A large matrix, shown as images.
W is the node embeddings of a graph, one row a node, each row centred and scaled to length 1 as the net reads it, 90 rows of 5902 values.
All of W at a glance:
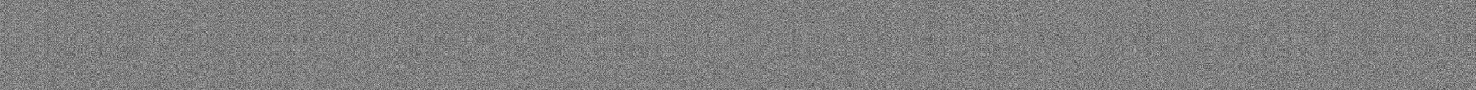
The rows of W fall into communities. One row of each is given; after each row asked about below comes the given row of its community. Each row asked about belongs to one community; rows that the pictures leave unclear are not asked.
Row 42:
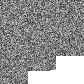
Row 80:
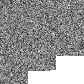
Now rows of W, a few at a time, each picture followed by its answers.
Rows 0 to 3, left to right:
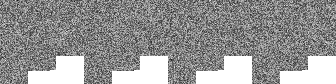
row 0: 42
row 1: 80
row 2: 80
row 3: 42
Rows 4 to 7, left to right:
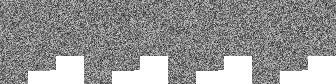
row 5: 42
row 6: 42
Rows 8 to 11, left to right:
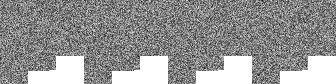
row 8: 42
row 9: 80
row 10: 80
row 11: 80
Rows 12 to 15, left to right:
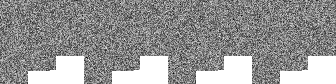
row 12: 42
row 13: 42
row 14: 80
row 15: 80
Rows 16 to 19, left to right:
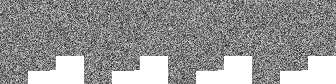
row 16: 80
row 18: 80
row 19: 42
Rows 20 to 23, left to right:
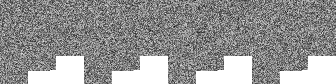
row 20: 80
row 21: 42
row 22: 42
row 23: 42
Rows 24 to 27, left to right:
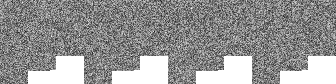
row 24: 80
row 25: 42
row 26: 42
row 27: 80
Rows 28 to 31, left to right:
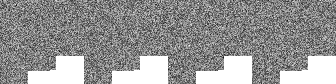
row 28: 42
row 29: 80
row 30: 42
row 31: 80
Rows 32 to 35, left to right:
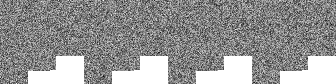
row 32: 80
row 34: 42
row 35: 42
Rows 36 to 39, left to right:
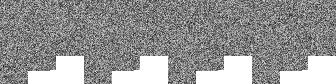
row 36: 42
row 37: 42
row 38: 42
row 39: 42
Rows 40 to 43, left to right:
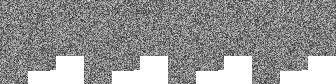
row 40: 42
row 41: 42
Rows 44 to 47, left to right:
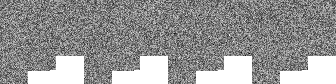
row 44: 42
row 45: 80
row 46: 80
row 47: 42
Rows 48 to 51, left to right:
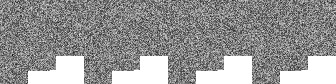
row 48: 80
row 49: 80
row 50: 80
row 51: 42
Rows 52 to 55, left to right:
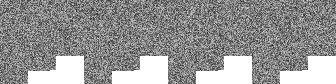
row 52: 80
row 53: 42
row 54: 42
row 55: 42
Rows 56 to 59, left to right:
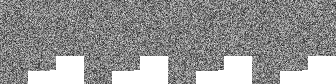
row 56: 80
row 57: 80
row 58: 42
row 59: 80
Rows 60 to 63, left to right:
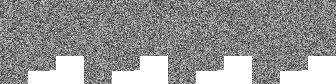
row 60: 80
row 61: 42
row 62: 42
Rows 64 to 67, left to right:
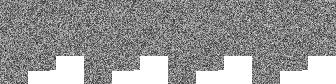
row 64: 42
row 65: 80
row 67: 80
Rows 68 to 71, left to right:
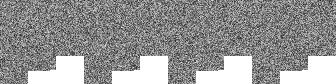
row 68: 80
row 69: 42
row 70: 80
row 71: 42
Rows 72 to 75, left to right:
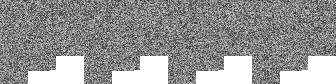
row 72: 42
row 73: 80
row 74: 80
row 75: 80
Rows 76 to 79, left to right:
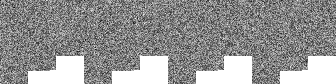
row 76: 42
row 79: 80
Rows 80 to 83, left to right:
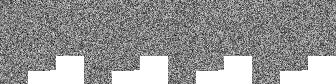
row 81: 42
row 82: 80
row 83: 42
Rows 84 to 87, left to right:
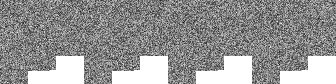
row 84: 42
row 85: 42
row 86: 42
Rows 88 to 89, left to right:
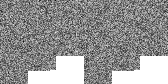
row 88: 80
